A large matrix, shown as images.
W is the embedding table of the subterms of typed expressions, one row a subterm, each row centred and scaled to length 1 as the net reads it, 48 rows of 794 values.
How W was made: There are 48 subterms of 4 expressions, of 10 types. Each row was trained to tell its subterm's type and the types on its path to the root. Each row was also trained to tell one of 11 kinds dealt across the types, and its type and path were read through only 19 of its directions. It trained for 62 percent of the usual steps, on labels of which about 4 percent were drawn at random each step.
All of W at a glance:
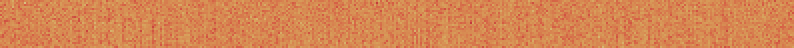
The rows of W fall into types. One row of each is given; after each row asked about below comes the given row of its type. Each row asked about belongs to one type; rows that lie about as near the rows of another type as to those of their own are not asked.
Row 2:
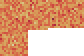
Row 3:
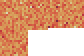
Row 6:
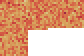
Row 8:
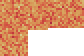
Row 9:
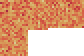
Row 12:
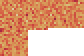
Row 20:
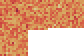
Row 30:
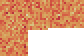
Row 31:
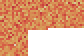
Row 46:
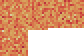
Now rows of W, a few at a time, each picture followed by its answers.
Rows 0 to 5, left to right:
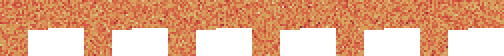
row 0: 12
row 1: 6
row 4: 3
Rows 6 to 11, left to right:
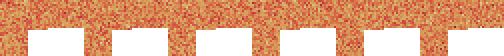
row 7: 12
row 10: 12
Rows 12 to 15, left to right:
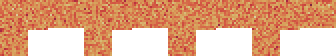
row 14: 46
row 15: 8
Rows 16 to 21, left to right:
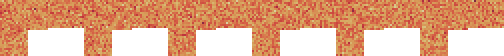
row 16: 20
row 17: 3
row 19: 20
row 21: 6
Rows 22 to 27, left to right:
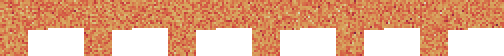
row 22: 6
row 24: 46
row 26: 6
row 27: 20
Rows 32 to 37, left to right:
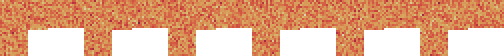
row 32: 20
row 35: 3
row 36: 12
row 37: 3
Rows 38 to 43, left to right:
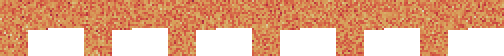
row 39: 6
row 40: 31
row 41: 12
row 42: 31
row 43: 3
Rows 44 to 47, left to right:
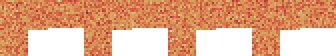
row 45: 31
